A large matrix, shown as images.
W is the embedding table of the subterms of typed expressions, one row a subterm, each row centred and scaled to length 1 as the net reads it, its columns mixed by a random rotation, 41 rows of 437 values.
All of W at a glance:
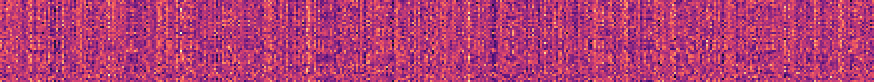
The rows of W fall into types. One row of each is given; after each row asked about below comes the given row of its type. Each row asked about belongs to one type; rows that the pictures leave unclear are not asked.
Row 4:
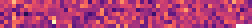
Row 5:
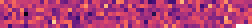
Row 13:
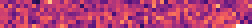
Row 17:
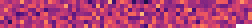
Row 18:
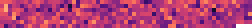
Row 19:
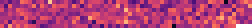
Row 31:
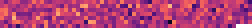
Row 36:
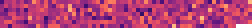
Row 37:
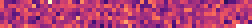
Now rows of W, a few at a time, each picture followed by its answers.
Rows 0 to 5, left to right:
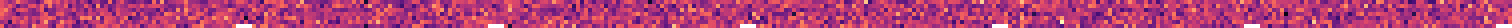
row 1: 19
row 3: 17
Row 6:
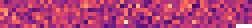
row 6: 31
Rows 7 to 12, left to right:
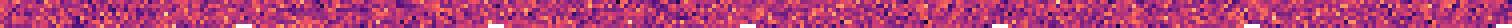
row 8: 18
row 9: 5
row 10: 31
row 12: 31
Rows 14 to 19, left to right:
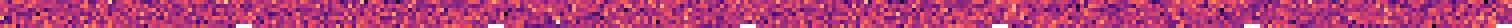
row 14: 17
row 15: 17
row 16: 4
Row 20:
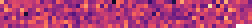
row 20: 5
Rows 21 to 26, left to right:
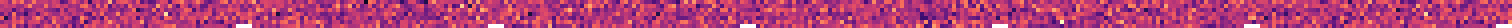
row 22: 5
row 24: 5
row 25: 4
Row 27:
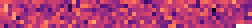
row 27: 18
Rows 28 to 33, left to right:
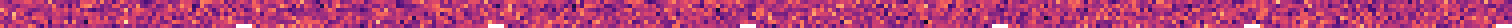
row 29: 18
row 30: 18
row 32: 37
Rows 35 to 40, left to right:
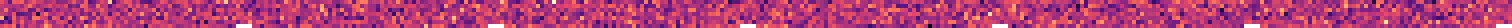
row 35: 17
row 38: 19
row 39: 18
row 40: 5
